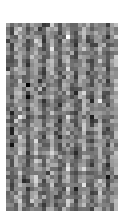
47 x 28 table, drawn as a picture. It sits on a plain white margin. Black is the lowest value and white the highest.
Average level on the scale: 50%. Histogram: bell-shaped. Seam: none. Stripes: upright, repeating 7 times. Odd rows or columns: none.
